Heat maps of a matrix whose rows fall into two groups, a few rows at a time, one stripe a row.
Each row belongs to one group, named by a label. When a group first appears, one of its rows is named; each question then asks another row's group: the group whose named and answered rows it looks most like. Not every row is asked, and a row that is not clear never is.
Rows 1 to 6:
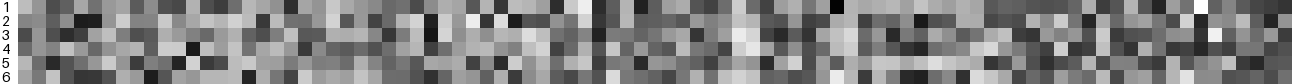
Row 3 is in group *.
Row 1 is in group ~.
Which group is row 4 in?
*
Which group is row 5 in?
~
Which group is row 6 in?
*
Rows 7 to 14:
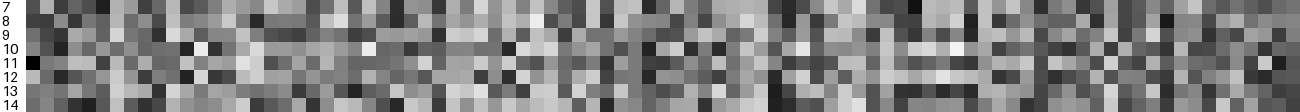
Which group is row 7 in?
*
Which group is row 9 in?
*
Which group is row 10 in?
~
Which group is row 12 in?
~
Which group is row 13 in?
*
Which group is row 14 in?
*
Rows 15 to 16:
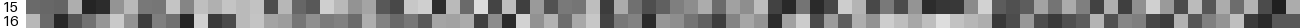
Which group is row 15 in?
*
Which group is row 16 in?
~
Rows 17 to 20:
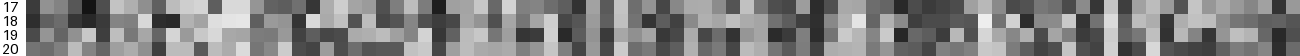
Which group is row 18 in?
*
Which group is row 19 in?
*
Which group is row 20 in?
*
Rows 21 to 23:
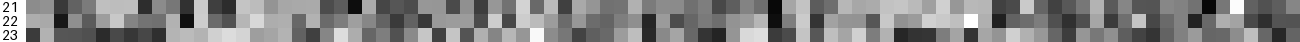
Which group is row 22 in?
~
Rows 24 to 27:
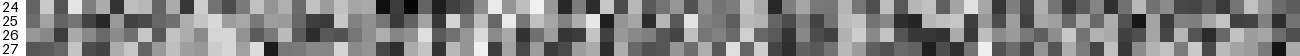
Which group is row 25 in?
*
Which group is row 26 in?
*
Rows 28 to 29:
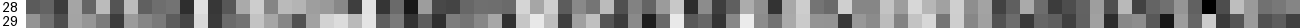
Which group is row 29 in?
~
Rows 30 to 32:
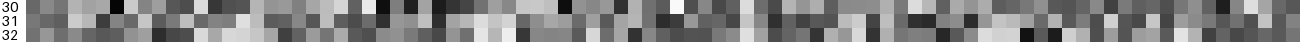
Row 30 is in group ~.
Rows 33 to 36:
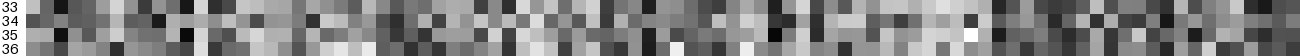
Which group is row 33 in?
~
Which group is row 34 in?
*
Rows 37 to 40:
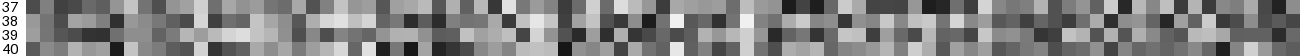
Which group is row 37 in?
*
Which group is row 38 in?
~
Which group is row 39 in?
*
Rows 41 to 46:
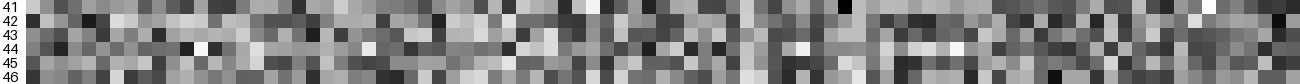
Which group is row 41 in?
~
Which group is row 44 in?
~
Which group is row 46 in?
*
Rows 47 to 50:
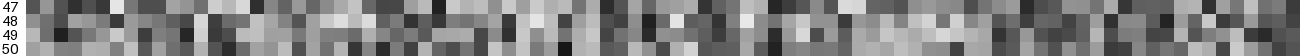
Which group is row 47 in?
*
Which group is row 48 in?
~
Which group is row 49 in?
~
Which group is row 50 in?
~
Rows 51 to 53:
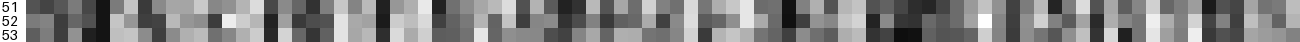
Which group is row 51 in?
*
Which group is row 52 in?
*
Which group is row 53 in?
*
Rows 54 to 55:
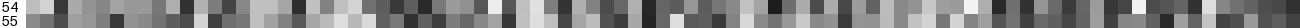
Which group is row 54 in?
~
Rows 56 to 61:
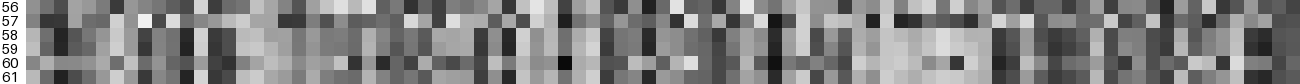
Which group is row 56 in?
~
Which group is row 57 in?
*
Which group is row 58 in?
~
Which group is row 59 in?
~
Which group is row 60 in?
~
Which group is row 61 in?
~
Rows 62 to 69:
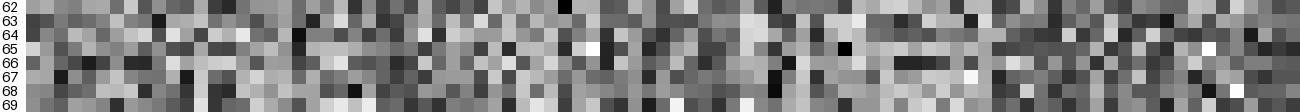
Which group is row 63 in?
*
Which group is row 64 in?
*
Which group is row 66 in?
*
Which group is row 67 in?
~
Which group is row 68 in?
~
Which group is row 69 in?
~
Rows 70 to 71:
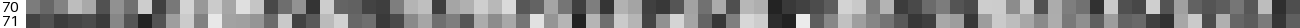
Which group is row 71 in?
*
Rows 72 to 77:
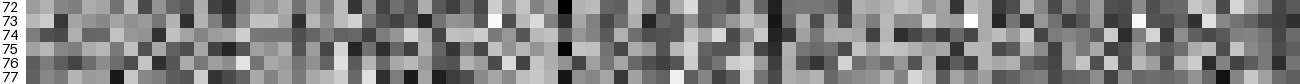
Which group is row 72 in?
~
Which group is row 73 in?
~
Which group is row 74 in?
*
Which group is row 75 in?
~
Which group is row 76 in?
*
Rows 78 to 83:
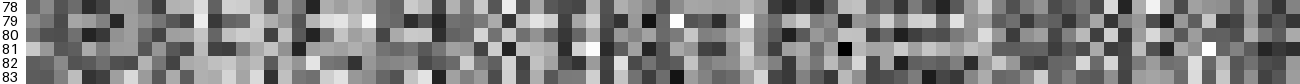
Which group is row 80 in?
*
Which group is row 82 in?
*
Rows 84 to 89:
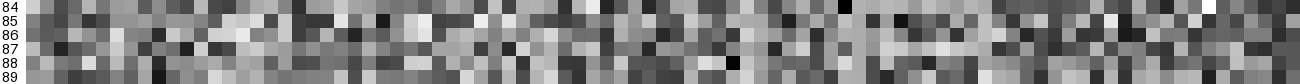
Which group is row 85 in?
*
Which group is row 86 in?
*
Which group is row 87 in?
~
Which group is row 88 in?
*
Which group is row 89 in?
*
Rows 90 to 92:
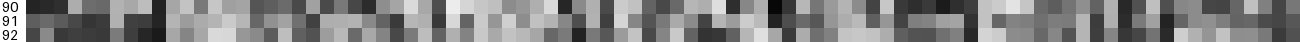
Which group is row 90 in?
*
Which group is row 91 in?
*
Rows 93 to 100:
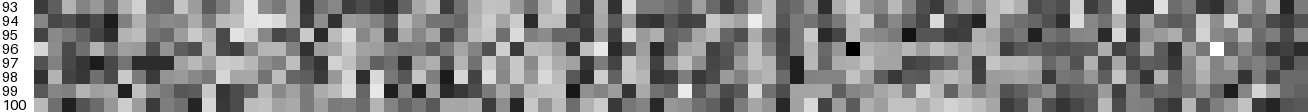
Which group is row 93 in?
*
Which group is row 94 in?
*
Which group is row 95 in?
*
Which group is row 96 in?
~
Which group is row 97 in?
*
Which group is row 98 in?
*
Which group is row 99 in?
~
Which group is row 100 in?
~
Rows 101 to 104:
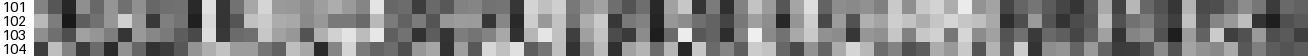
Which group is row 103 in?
~
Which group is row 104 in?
*
